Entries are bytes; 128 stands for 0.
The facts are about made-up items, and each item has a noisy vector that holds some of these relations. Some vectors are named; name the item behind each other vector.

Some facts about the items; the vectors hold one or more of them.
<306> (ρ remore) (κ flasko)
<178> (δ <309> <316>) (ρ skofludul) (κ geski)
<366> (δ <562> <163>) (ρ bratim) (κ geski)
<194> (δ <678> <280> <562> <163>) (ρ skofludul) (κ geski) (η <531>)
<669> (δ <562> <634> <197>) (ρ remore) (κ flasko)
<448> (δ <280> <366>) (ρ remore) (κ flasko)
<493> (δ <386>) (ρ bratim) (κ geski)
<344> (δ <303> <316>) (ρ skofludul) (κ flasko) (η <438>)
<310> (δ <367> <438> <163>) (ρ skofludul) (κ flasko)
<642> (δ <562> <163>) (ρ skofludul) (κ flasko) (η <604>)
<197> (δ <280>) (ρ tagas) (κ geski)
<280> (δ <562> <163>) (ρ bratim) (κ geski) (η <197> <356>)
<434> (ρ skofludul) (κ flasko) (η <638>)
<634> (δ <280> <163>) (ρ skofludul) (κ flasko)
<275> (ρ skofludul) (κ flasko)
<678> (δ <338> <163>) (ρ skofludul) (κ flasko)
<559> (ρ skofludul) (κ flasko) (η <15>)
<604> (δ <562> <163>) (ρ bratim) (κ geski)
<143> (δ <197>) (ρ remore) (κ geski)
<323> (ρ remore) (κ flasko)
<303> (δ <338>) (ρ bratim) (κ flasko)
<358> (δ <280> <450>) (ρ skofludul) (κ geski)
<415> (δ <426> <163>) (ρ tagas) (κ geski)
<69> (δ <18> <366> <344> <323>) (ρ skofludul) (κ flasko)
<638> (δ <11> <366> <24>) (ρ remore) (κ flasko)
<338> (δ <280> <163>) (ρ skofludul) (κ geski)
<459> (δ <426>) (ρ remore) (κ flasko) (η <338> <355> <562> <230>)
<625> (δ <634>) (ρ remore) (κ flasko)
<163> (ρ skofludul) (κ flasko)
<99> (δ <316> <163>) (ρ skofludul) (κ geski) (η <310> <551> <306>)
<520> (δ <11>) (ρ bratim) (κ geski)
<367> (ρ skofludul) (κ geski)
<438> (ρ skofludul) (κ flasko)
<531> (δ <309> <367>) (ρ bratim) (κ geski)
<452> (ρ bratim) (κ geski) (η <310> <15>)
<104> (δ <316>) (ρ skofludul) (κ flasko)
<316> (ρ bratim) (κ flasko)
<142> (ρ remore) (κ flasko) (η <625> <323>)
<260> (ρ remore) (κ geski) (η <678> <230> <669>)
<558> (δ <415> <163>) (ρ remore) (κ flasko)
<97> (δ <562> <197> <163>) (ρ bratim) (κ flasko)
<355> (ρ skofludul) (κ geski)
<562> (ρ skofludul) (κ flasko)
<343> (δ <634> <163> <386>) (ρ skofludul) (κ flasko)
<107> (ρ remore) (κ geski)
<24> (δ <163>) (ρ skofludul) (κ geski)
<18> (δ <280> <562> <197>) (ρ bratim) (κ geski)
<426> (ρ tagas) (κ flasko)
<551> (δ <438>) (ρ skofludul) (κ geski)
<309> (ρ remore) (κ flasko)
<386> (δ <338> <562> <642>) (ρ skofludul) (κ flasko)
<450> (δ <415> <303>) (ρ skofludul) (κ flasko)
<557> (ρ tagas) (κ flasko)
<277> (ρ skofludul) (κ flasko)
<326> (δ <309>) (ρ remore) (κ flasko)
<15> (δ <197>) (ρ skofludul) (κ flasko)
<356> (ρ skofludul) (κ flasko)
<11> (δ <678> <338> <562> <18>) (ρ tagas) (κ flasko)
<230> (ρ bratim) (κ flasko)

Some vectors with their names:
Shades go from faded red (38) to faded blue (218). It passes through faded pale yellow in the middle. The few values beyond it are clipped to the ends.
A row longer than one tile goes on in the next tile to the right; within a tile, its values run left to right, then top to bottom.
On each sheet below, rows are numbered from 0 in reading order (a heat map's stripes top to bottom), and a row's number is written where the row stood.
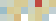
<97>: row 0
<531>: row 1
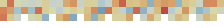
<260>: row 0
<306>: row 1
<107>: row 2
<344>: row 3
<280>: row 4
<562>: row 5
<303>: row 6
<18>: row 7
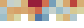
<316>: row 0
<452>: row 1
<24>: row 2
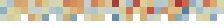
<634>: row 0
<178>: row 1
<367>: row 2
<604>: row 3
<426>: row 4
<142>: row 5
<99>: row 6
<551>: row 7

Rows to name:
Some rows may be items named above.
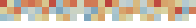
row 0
<557>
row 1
<415>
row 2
<143>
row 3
<197>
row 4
<316>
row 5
<24>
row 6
<434>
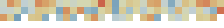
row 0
<178>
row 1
<355>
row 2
<309>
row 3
<338>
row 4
<343>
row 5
<107>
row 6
<69>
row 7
<280>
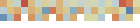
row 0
<11>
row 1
<642>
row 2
<642>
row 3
<356>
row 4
<194>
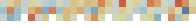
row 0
<310>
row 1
<459>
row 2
<323>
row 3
<366>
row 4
<531>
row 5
<551>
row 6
<194>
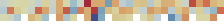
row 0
<104>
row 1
<326>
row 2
<434>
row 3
<559>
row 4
<230>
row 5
<438>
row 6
<11>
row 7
<280>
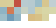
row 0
<15>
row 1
<625>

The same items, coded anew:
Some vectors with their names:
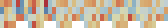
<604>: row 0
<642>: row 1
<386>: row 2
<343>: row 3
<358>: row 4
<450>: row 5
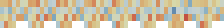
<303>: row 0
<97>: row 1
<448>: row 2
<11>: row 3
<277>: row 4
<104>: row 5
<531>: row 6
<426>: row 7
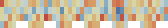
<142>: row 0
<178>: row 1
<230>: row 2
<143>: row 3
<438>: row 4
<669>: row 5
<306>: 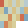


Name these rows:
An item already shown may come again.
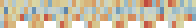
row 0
<230>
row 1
<531>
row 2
<316>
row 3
<303>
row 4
<367>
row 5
<280>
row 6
<452>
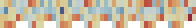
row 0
<338>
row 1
<452>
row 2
<355>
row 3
<452>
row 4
<309>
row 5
<280>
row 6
<356>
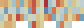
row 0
<178>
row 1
<642>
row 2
<559>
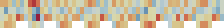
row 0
<551>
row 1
<344>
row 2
<323>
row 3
<24>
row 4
<459>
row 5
<338>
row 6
<310>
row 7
<415>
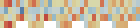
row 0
<197>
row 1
<99>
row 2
<678>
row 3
<326>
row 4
<625>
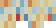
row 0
<194>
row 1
<557>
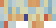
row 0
<434>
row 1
<143>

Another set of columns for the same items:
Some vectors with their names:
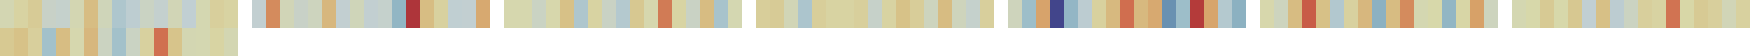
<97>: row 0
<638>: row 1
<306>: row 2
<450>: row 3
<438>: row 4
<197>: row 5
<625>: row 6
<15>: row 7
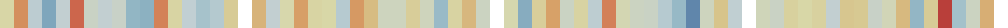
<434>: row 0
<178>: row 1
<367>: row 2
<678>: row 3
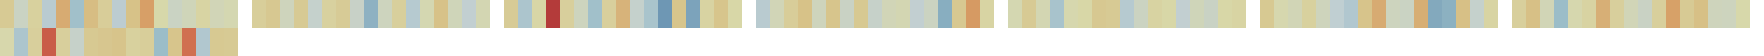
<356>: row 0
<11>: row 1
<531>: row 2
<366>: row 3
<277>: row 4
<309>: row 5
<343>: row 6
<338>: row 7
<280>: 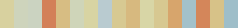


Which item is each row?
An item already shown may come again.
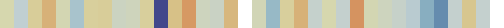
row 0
<230>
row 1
<367>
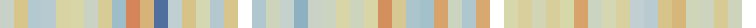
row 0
<426>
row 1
<459>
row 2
<194>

